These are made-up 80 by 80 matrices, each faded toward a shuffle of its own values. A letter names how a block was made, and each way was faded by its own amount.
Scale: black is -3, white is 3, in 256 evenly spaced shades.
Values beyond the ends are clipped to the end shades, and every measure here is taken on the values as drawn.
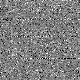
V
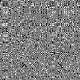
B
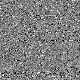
V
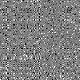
B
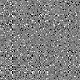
B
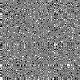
B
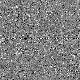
V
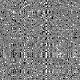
B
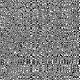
B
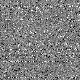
V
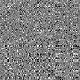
B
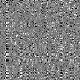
B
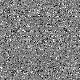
V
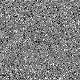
V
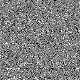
V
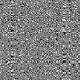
B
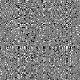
B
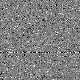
V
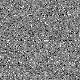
V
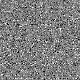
V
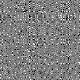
B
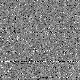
V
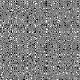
B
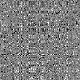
B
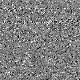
V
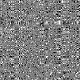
B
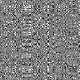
B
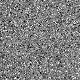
V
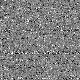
V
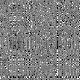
B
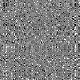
B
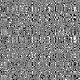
B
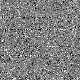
V
